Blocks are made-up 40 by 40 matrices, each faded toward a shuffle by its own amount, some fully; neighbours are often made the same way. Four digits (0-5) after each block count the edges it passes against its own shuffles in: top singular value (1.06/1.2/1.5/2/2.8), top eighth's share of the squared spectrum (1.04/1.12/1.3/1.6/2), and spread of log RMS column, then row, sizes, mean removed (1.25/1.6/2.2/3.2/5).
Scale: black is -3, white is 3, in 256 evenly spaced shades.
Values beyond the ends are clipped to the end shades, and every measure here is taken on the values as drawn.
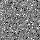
0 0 0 0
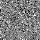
0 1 1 1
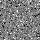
0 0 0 0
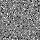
0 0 0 0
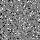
0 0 0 0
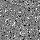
1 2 0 0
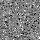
1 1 0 0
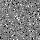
0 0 0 0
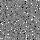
1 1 0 0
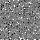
2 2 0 1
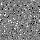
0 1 0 0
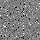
2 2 1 0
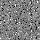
1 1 1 0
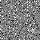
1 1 2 0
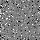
0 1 1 0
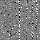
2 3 2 0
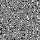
0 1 1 0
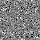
2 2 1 1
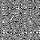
3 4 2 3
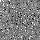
0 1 0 0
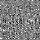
3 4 1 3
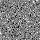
1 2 0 0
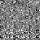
3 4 1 2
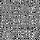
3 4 1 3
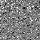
2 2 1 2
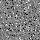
1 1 0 0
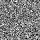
1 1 0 0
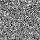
2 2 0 0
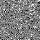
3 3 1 1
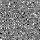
3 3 1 2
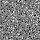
0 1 0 0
